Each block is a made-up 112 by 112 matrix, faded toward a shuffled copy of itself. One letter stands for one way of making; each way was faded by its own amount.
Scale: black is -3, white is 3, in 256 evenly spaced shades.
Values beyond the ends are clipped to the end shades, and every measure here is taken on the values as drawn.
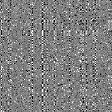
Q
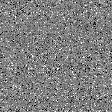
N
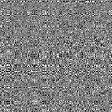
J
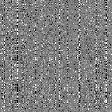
Q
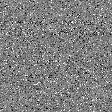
N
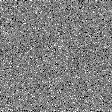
N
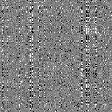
Q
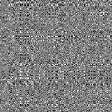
J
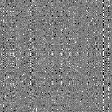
Q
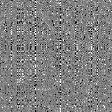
Q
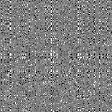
Q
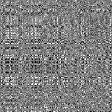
J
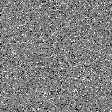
N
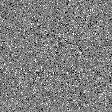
N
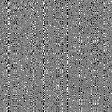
Q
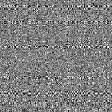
J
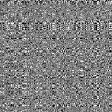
J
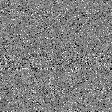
N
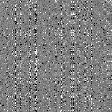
Q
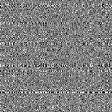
J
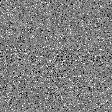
N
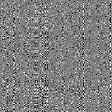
Q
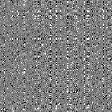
Q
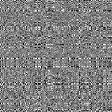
J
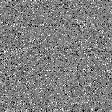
N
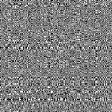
J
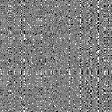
Q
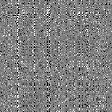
Q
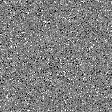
N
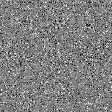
N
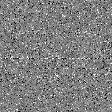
N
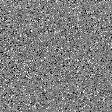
N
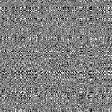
J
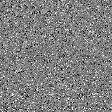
N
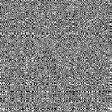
J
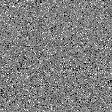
N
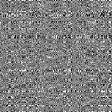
J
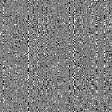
Q
